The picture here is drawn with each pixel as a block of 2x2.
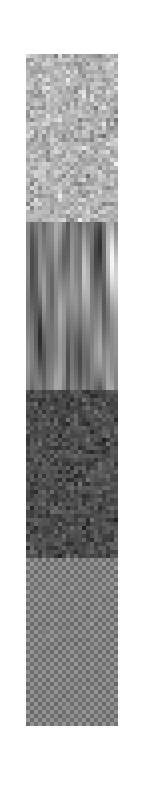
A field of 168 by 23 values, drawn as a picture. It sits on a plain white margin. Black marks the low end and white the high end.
The table splits into 4 rows of 1 panel. Panel 1,1: high, fine-grained. Panel 2,1: middling, streaked downward, strong in contrast. Panel 3,1: low, fine-grained. Panel 4,1: middling, checkered.
